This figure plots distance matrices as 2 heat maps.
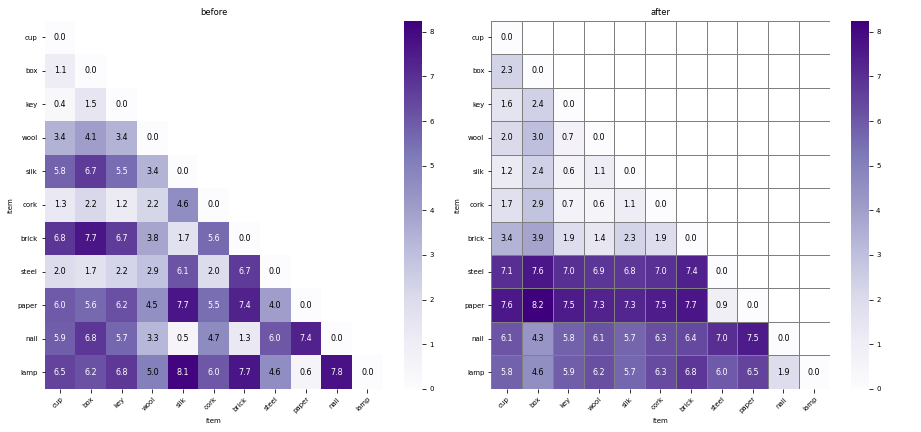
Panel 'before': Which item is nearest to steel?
box
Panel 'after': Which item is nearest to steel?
paper
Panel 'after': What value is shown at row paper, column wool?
7.3
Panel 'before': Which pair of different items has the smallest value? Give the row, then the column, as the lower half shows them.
key, cup
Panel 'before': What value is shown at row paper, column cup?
6.0
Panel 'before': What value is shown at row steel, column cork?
2.0
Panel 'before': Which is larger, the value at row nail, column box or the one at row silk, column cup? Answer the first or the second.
the first
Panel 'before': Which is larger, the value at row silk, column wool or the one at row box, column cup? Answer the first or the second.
the first
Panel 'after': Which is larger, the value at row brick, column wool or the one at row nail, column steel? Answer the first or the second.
the second
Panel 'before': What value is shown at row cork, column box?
2.2
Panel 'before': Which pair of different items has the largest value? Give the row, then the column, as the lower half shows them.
lamp, silk
